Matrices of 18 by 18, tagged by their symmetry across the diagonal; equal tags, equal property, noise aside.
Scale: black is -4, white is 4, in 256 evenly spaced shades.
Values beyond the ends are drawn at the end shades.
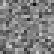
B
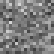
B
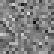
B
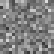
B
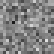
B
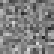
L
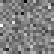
L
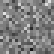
B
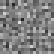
L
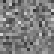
B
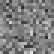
B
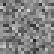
B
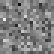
L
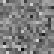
B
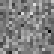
B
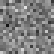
L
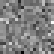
L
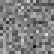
L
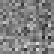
L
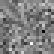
L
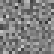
L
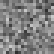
L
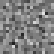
L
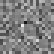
L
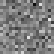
B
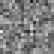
L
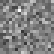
B
